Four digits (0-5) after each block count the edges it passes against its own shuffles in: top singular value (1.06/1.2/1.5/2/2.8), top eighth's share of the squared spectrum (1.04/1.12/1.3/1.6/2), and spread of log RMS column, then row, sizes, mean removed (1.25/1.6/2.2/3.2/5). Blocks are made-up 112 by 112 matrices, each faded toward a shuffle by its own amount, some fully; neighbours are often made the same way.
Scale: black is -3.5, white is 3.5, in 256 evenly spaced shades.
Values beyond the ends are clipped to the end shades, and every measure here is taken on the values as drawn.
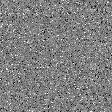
2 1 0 0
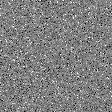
1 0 0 0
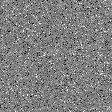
0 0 0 0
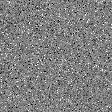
2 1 0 0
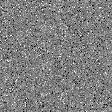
3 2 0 1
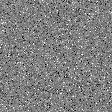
1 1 0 0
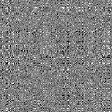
5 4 3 3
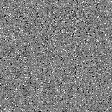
3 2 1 0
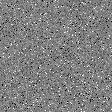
0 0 0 0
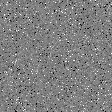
0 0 0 0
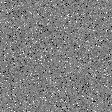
0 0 0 0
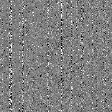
2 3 4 0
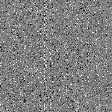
2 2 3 0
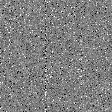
2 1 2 0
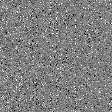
1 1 2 0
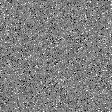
2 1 0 0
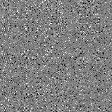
4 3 2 1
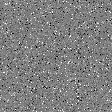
2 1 0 0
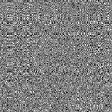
5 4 3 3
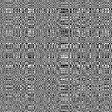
5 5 4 4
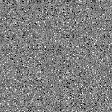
4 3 1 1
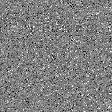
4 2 1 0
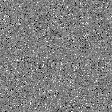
3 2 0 1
